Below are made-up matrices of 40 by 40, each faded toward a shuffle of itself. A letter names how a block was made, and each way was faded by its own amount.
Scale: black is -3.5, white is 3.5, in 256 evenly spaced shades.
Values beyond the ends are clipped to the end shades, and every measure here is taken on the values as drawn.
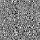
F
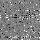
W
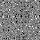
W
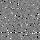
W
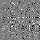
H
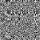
F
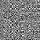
F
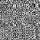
F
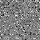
W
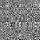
F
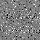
W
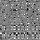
H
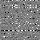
H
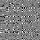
H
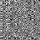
F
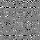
H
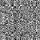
F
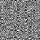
F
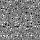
W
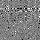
H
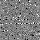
W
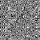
F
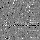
W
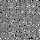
W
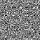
F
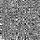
F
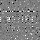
H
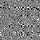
H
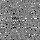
W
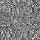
F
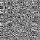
F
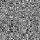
F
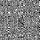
F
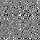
H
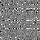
H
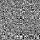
F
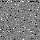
W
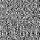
F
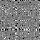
H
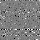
H
